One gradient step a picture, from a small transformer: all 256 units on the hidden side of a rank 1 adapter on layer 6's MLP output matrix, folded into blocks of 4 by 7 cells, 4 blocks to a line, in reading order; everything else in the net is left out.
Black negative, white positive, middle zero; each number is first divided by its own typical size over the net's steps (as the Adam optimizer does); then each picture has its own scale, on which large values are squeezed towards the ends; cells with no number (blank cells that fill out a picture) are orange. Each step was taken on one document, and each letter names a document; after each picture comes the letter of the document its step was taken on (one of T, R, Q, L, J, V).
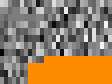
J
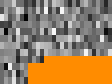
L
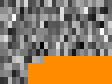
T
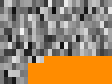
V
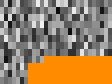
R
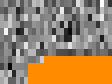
L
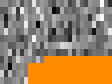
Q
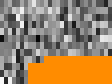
R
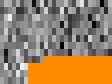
L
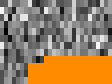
L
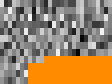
T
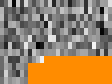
T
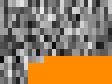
J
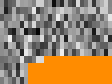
J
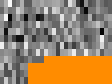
Q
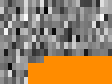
L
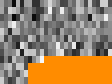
T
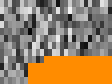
R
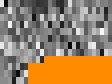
T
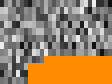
J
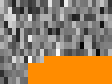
T
